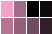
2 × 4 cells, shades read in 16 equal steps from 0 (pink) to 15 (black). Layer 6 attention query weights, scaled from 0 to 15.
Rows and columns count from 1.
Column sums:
4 11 23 26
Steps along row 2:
up up up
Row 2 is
4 6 8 12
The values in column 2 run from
5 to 6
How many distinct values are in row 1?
4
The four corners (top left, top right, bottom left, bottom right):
0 14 4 12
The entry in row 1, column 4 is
14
